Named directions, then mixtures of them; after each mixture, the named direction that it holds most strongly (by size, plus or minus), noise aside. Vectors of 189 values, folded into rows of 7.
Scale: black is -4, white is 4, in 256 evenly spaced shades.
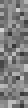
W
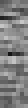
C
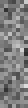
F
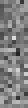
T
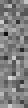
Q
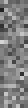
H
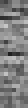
C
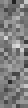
F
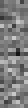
T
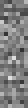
Q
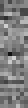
C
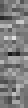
C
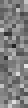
W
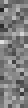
H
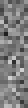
Q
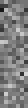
H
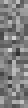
T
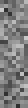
H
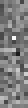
T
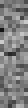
W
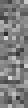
Q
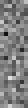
Q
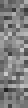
F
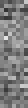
F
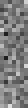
Q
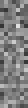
F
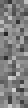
Q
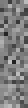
Q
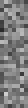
H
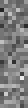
H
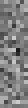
T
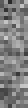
F
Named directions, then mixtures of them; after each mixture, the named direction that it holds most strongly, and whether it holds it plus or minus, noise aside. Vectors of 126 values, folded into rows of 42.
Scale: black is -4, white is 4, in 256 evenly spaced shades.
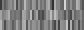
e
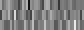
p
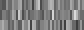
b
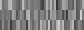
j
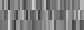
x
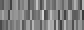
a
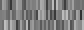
j, minus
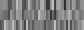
e, minus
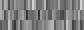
x, plus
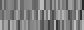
j, minus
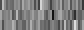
b, minus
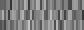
a, plus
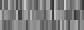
e, plus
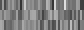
e, plus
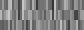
b, minus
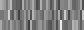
a, minus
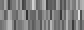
x, plus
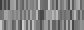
e, plus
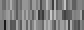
e, plus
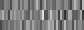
a, plus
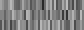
j, plus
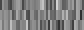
j, minus
